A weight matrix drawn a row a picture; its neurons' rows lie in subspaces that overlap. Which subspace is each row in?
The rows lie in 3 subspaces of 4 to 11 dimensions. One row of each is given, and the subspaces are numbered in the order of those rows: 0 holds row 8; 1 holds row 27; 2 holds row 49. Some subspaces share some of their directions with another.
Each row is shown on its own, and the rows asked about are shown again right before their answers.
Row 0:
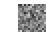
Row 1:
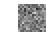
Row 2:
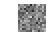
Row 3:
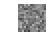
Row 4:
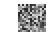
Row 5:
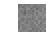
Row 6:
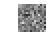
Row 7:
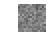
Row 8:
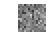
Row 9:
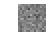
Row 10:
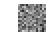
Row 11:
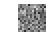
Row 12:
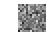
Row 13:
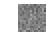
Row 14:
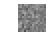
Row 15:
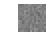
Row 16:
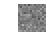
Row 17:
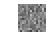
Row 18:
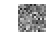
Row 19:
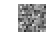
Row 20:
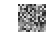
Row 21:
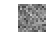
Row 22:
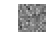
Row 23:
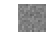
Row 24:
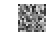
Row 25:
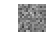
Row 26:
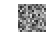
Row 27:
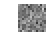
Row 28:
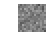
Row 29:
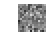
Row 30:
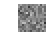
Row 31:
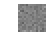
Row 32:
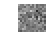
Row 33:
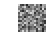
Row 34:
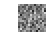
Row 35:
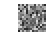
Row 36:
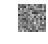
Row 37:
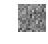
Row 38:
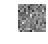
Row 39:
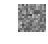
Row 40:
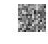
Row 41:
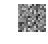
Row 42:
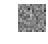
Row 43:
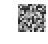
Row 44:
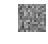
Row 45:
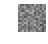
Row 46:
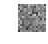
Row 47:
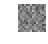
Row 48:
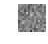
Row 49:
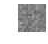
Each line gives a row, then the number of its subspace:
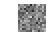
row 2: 0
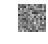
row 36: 0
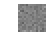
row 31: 1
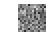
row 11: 0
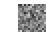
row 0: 0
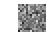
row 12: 1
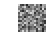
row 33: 1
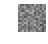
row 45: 1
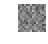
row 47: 0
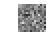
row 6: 2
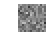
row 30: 2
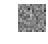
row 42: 0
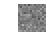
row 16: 0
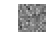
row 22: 0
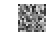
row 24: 0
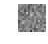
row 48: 2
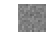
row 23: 2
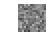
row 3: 2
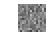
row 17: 0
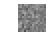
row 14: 2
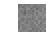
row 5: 0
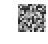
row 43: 2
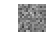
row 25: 2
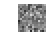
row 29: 2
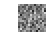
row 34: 0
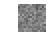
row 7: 0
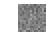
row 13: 0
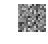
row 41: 0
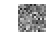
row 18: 0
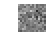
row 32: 0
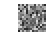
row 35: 1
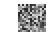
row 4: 0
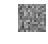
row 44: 2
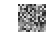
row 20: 0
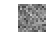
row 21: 0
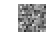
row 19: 2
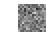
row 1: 0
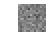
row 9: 0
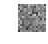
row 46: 0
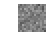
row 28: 0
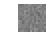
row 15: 2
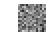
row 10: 1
